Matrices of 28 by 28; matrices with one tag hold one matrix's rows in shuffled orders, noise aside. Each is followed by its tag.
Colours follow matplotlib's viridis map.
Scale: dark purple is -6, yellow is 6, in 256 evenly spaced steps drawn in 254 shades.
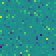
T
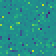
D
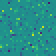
D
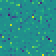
D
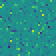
D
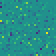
T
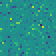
D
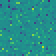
D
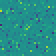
T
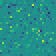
D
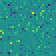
D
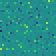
T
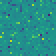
D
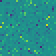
T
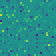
T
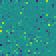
T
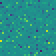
T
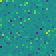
T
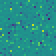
D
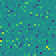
T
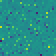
T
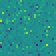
T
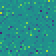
T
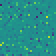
T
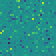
D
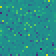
T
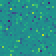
D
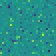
D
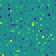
D
